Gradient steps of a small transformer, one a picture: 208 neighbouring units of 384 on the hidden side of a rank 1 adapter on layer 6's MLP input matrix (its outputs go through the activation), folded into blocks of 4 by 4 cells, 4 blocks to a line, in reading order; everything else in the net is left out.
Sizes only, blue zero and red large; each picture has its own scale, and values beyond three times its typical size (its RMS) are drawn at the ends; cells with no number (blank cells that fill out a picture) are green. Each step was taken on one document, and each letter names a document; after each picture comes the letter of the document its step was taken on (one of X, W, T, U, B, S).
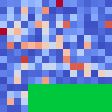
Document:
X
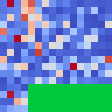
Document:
X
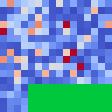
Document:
X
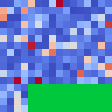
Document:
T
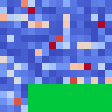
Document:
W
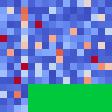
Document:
T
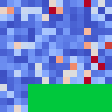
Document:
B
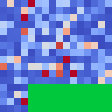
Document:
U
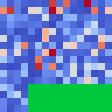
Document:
B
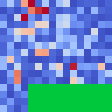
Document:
X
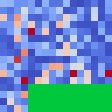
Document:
W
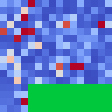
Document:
U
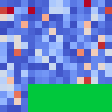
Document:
B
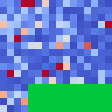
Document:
U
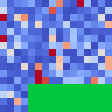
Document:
T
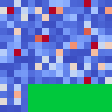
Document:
B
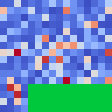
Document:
B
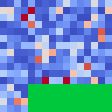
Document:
B
